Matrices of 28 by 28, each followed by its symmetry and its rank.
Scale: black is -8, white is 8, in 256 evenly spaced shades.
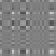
symmetric, rank one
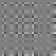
symmetric, rank one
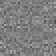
neither, rank five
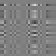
neither, rank one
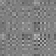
symmetric, rank three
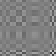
symmetric, rank one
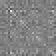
symmetric, rank five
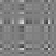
symmetric, rank one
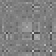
symmetric, rank three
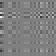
neither, rank one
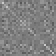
symmetric, rank five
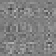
neither, rank five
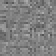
neither, rank five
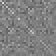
symmetric, rank five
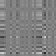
neither, rank one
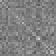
symmetric, rank five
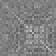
symmetric, rank five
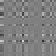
neither, rank one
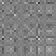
symmetric, rank three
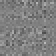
neither, rank five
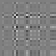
symmetric, rank one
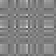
symmetric, rank one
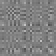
symmetric, rank three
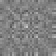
symmetric, rank three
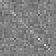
symmetric, rank five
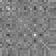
symmetric, rank three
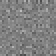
neither, rank five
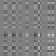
neither, rank one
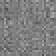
neither, rank five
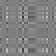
neither, rank one
